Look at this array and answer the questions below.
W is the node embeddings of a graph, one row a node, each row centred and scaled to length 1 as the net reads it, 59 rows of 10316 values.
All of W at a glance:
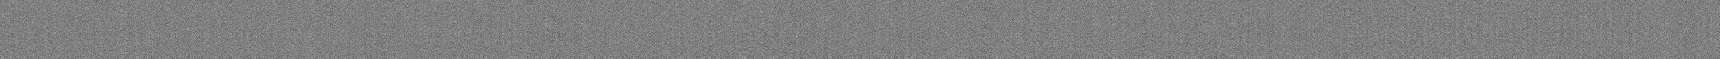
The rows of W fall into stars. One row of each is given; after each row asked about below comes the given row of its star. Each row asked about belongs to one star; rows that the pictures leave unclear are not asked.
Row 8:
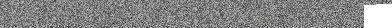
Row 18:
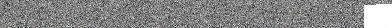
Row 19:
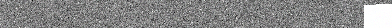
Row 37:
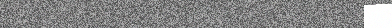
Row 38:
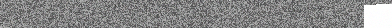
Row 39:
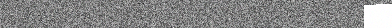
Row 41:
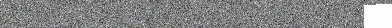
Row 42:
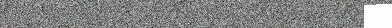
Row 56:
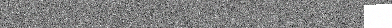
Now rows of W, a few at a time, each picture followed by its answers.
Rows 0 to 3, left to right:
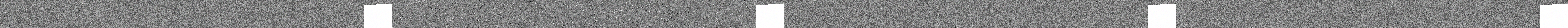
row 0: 38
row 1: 8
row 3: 41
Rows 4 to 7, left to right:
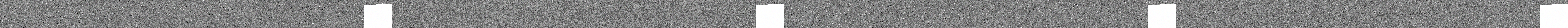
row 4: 42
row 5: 39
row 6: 37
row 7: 41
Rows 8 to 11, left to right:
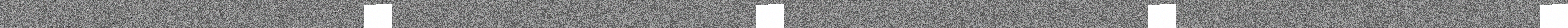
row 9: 56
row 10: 39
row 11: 38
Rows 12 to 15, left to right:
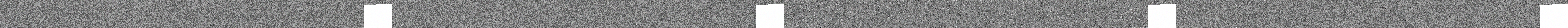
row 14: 38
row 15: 41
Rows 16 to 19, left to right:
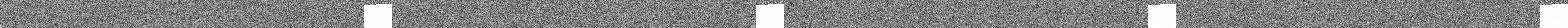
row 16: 8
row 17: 56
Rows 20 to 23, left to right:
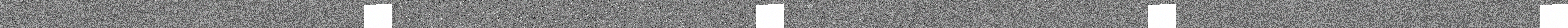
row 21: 39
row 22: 37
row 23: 19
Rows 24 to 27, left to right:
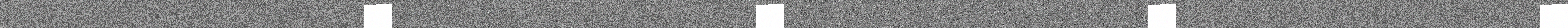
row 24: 8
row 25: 19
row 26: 18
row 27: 8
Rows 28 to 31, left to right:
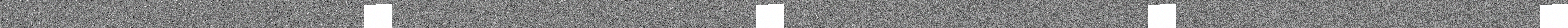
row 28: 39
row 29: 38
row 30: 37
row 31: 41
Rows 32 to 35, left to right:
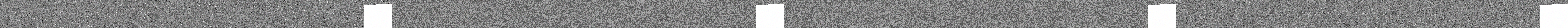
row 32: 8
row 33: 18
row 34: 39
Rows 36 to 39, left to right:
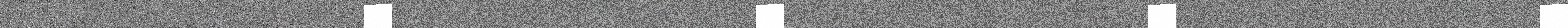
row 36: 18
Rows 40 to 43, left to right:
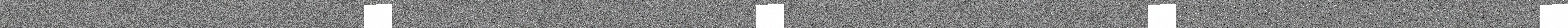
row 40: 18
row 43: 42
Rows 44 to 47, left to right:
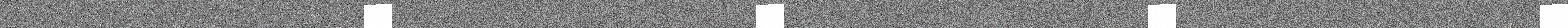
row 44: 56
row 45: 18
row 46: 37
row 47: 41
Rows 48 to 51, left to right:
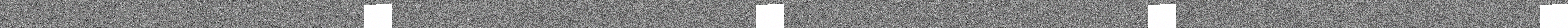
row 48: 38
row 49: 39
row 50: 18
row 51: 41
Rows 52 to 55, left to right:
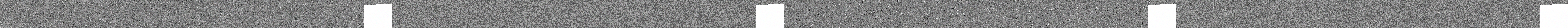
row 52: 38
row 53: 42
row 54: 37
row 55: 19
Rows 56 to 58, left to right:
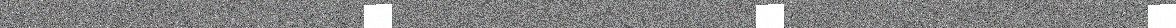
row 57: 41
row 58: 56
